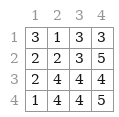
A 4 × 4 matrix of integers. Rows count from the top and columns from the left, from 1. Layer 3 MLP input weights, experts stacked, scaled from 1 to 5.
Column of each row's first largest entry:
1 4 2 4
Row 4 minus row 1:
-2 3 1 2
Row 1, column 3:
3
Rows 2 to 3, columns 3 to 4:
3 5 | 4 4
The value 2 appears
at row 2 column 1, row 2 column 2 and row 3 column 1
